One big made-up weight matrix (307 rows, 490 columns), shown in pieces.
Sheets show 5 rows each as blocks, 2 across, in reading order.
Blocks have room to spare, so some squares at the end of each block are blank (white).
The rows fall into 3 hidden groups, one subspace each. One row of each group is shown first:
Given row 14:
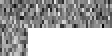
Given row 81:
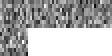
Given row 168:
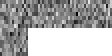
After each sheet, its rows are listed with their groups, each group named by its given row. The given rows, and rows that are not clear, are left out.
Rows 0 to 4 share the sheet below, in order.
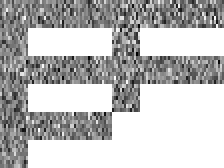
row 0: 14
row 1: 81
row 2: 14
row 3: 168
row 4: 14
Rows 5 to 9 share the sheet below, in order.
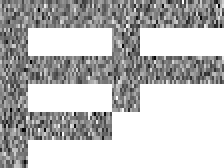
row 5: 81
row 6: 168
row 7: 81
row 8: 168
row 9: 14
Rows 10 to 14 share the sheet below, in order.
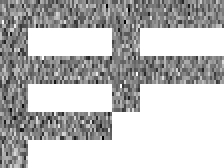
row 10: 168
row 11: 168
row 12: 168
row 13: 81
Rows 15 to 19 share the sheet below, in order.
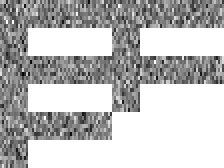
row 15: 168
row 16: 81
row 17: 14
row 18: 168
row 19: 81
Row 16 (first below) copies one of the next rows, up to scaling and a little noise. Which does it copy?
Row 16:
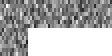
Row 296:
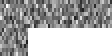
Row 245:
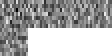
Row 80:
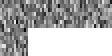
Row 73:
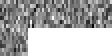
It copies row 296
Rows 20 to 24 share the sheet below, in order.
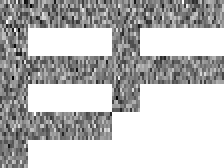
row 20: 81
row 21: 81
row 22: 168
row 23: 168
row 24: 81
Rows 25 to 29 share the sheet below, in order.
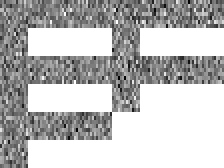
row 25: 81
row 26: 14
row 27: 14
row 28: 168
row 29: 81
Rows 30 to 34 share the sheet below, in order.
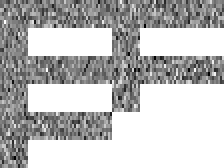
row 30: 14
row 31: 81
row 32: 81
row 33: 168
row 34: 81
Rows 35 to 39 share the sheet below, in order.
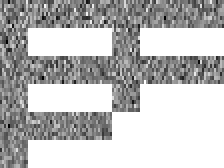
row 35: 81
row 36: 81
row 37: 14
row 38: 81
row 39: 14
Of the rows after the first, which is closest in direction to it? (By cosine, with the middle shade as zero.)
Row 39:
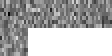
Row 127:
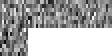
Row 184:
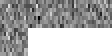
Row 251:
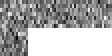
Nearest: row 127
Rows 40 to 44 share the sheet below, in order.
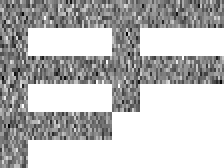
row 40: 81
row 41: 81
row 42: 168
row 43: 168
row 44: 14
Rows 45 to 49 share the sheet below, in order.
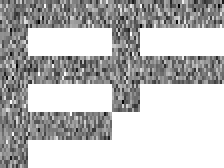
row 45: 81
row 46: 81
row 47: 168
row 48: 168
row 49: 168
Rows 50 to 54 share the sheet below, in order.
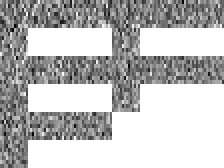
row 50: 168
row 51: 168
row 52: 81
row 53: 168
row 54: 14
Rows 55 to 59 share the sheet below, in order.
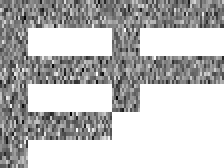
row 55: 14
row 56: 81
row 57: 168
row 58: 168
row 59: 168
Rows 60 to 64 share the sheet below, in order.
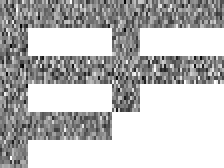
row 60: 168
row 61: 168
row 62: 81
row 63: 14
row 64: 168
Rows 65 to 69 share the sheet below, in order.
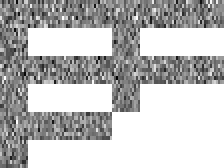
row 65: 81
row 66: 14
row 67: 14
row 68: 14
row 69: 168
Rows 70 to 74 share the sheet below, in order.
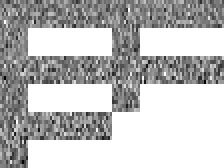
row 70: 14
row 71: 168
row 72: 14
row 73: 81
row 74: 168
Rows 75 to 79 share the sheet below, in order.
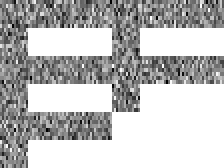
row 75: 81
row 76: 14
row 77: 81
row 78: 14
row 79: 14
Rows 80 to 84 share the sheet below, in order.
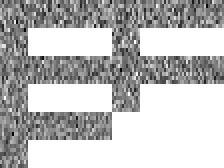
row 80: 81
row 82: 168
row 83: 14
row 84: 168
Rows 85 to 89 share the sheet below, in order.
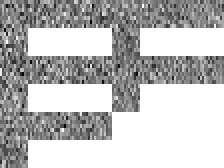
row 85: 81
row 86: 14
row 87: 14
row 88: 14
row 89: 81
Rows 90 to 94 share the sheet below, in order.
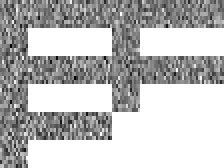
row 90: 168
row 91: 14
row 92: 168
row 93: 81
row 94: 81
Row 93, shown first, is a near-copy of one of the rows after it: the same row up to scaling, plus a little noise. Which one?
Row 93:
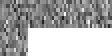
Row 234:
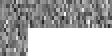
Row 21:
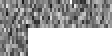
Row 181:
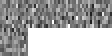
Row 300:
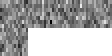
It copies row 234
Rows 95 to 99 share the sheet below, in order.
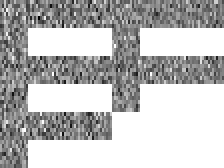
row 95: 14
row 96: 81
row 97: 81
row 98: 14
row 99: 14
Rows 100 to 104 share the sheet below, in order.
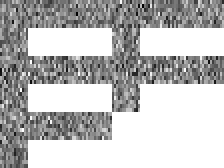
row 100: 168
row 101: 81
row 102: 14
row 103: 14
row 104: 14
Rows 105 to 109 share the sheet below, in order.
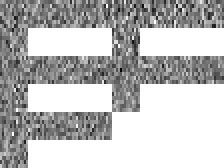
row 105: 168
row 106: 14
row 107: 81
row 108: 14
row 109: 168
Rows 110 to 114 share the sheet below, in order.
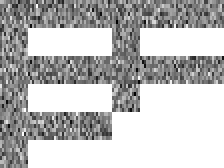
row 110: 14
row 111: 14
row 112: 14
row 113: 81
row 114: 14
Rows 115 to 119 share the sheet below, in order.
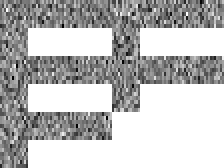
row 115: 14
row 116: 14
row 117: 168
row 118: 81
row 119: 168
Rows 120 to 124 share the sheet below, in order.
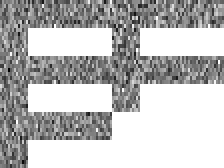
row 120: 168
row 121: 81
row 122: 14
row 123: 168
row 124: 168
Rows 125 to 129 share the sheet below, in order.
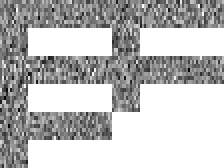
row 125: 168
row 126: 81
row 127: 168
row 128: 168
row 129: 14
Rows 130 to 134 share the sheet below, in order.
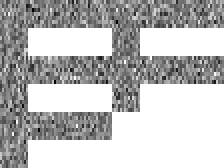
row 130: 14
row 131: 14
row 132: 168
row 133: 81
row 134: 168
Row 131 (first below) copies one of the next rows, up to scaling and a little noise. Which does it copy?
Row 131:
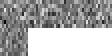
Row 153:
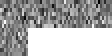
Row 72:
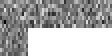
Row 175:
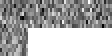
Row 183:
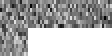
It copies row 72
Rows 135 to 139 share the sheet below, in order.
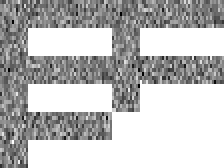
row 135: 168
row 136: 14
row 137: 14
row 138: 81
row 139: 168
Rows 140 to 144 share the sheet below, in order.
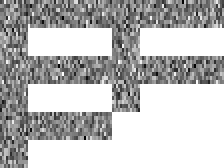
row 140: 81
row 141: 168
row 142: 81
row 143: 81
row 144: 81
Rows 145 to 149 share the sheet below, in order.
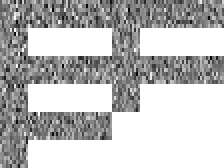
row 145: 81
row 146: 168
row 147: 81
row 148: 14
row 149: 81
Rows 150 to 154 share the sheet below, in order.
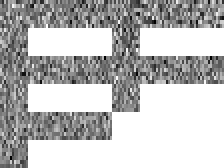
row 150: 81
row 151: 81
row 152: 14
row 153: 14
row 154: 168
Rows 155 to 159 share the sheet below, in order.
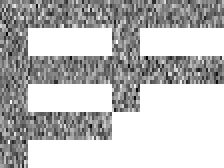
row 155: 14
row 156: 168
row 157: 168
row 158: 81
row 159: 81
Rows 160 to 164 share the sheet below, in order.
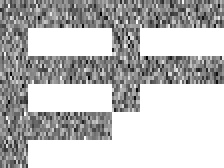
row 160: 14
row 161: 81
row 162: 81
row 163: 81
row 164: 81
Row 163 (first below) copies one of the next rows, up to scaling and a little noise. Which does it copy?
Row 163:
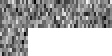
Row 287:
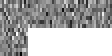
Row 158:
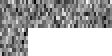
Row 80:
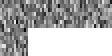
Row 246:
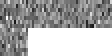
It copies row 158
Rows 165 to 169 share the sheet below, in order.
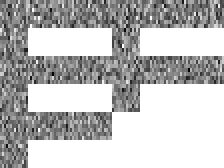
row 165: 14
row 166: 168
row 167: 81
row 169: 14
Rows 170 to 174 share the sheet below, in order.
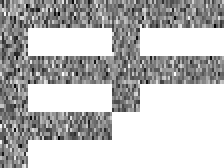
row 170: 14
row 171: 81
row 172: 81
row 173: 81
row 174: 14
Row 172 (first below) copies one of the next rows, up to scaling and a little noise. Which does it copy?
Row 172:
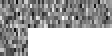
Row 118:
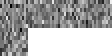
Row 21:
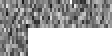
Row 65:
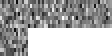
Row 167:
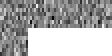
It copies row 65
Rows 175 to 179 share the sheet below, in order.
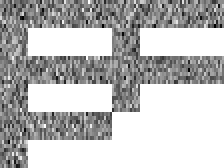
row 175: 14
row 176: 168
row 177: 81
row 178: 168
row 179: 81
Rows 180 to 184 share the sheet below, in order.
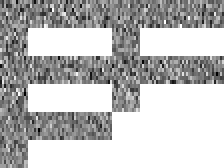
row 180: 81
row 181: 81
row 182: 81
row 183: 14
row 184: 14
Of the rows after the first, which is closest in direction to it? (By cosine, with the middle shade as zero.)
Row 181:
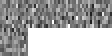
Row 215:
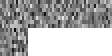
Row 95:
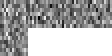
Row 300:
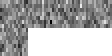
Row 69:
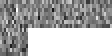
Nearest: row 300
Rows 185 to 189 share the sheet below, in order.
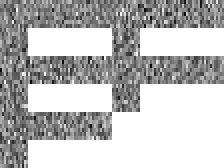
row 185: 168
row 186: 14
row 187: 14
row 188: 81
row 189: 81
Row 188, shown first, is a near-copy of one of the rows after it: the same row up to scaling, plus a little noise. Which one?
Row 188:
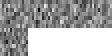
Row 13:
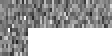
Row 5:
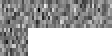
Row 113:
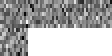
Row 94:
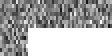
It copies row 5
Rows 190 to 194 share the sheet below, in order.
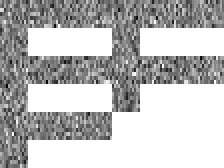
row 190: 14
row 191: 14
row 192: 168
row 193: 14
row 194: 168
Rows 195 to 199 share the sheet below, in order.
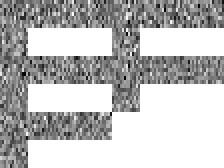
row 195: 14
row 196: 81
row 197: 14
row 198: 168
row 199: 81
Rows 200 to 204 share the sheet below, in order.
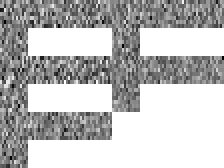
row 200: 14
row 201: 168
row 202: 168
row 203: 81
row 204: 168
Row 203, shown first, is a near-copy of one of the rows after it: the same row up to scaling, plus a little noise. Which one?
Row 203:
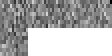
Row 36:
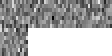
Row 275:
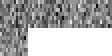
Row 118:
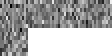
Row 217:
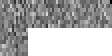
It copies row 217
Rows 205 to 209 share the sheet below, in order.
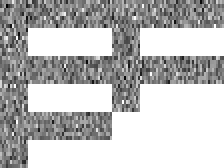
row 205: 81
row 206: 14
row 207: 81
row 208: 168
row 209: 168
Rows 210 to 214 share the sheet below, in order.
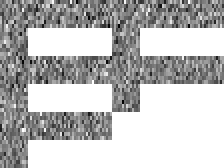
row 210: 168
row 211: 168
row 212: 81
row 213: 168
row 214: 14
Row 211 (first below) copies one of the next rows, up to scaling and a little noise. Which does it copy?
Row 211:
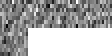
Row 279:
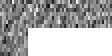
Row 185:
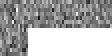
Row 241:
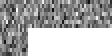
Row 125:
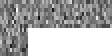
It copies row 279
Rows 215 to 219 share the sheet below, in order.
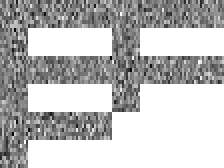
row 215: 81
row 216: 14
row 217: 81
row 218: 81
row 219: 168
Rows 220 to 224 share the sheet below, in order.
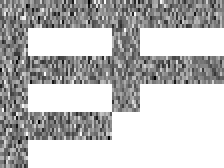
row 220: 14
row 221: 168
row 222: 14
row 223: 14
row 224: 81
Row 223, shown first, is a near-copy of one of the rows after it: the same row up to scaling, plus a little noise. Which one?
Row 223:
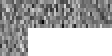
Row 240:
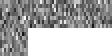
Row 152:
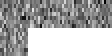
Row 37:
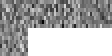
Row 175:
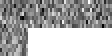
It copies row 37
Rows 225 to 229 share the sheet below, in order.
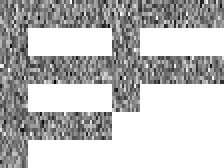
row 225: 168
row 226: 14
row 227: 14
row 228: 81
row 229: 14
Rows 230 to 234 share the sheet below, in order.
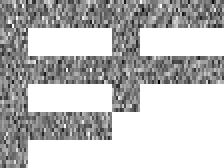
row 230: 81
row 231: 168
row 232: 81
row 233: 168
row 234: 81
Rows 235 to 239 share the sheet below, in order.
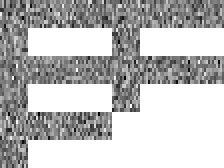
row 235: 14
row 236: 81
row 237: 168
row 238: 168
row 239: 81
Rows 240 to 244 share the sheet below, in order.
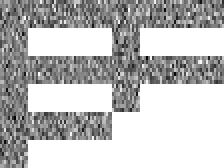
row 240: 14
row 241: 168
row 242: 14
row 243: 81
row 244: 81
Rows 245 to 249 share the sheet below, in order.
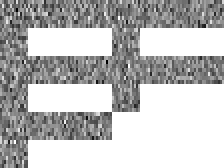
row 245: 81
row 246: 81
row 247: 168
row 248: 168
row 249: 81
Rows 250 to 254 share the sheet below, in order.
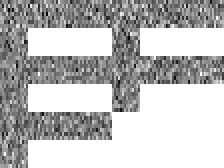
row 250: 81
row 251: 14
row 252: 168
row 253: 168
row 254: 168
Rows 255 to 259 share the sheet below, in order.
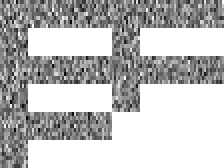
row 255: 81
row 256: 81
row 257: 168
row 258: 168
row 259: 14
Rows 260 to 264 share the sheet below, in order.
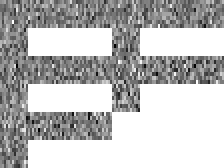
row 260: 168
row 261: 81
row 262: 168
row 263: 81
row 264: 14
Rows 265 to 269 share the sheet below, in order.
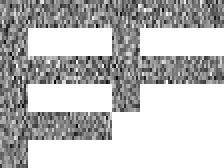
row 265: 168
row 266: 14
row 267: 168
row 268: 14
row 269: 168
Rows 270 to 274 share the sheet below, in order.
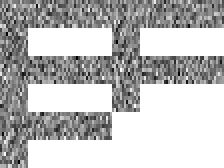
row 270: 14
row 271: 168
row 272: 14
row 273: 14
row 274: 168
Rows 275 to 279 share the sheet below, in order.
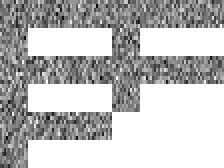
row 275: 81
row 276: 81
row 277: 81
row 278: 14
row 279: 168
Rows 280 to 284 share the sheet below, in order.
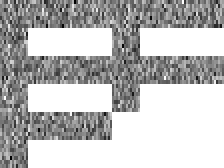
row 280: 81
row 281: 168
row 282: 168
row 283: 81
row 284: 168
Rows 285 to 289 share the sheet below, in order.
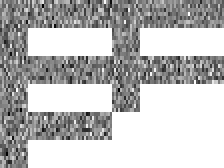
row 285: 168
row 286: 168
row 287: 81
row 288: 14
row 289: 81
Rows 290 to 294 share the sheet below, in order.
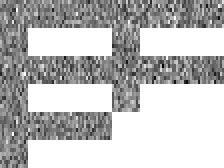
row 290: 168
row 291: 81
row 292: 14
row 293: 14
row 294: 168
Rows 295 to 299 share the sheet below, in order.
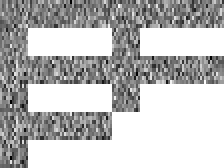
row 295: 168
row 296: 81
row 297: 168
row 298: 14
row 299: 168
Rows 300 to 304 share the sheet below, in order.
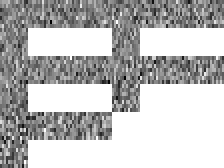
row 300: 81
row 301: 14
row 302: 168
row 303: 168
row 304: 81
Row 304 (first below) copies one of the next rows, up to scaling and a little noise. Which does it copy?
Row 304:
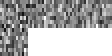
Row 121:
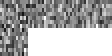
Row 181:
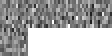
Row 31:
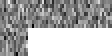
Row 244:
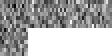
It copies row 121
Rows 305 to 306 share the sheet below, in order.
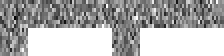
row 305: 168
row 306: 14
